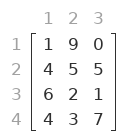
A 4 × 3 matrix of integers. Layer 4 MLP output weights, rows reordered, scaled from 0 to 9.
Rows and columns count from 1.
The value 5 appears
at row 2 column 2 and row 2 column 3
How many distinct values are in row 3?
3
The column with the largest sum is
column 2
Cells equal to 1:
2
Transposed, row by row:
1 4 6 4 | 9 5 2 3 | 0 5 1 7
